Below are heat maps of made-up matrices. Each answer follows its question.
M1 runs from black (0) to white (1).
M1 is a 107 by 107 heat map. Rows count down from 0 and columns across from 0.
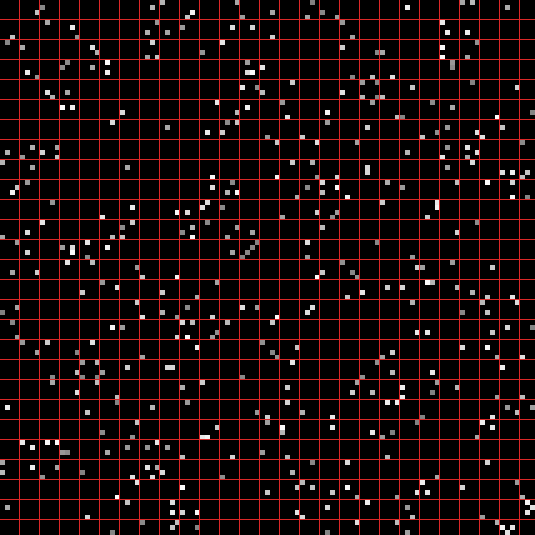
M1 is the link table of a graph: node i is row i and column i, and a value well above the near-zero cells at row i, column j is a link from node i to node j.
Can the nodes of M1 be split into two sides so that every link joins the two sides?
no
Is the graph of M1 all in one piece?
yes
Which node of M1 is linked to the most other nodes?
node 36
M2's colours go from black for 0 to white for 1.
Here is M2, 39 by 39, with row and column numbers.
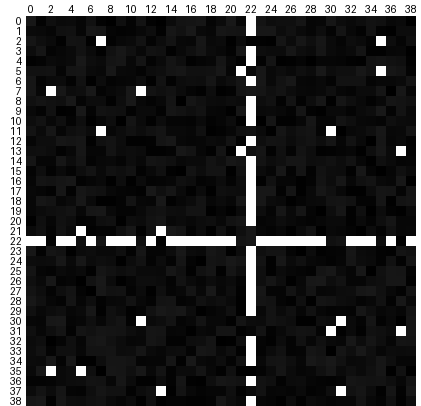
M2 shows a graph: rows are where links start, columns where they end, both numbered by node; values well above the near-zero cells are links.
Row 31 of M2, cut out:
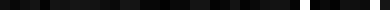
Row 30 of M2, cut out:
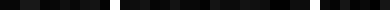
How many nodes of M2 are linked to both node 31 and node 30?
0
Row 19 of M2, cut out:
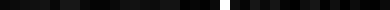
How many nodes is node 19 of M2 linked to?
1
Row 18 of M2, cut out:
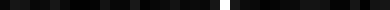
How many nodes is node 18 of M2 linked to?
1
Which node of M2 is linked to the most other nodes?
node 22
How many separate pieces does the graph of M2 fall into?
2
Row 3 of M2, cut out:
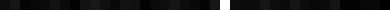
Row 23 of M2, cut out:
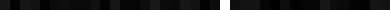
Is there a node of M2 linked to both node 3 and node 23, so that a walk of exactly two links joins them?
yes
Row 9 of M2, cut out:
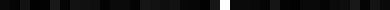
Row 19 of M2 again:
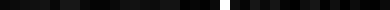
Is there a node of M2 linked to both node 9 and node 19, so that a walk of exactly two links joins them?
yes
